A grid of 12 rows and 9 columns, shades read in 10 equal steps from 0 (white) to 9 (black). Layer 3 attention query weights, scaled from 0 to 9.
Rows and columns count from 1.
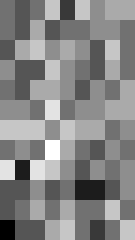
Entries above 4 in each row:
4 6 3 5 4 2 1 5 3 7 6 6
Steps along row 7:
same same up down up same up down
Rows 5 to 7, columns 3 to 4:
3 3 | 5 1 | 2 4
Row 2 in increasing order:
3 4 4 5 5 5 5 6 6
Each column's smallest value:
1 2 1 0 2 2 3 2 2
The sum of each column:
58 62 45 38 47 58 61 47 48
